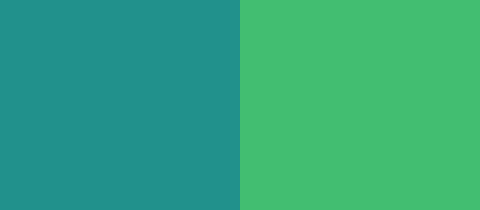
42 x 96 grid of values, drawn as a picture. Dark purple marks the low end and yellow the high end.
The table splits into one row of 2 panels. Panel 1,1: middling, flat. Panel 1,2: high, flat.
